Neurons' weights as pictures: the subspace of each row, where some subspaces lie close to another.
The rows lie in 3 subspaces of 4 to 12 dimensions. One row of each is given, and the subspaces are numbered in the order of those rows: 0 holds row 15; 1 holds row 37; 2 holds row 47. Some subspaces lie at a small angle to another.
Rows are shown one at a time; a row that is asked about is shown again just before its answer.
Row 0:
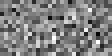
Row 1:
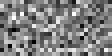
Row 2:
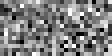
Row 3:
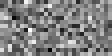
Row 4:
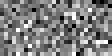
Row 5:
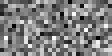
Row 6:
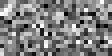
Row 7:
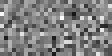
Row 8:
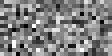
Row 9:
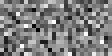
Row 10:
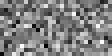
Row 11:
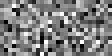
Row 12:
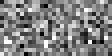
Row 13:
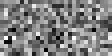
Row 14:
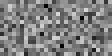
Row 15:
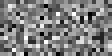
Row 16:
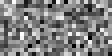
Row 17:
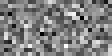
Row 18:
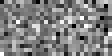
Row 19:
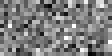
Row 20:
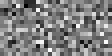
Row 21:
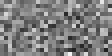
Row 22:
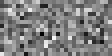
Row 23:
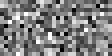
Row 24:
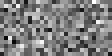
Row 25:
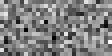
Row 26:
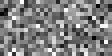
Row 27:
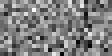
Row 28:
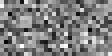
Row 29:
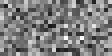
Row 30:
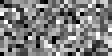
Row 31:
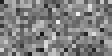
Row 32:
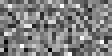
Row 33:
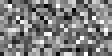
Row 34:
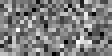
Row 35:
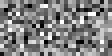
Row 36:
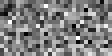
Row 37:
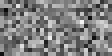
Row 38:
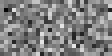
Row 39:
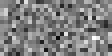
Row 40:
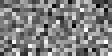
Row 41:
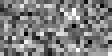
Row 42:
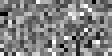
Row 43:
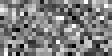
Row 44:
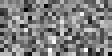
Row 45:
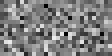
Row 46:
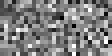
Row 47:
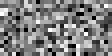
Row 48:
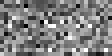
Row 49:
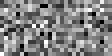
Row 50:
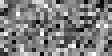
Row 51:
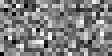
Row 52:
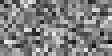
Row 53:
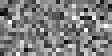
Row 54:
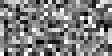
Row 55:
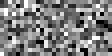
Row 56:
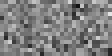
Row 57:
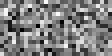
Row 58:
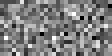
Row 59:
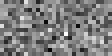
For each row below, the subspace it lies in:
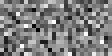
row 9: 0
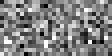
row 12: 1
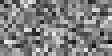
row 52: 1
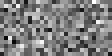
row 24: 1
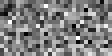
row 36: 0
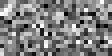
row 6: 0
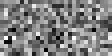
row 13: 1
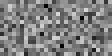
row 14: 0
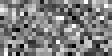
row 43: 2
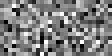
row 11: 2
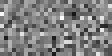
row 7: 0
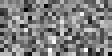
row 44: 2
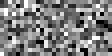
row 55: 1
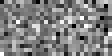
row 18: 2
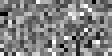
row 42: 2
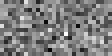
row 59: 1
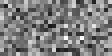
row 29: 2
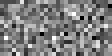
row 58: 0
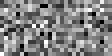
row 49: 0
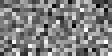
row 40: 2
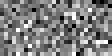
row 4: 2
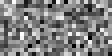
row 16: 2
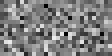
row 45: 1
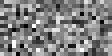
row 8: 2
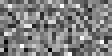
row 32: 0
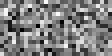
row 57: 0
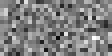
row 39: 1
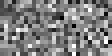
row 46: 2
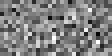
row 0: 2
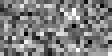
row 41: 2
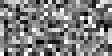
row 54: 2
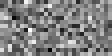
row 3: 2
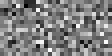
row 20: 1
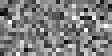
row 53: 0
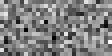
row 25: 1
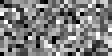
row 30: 2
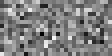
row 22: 1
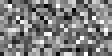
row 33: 2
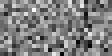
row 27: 2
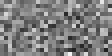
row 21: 2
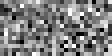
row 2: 2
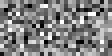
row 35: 0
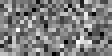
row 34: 2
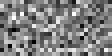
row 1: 2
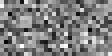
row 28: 1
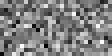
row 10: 0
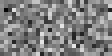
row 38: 2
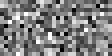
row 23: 2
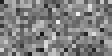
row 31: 2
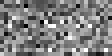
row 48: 2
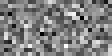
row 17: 0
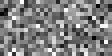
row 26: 0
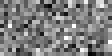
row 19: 2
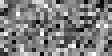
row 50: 2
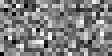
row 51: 1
